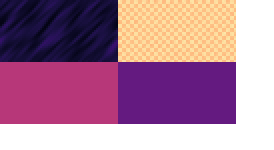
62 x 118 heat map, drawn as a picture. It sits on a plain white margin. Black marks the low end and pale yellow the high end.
The table splits into 2 rows of 2 panels. Panel 1,1: very low, slanting up to the right, faint in contrast. Panel 1,2: very high, checkered, faint in contrast. Panel 2,1: middling, flat. Panel 2,2: low, flat.
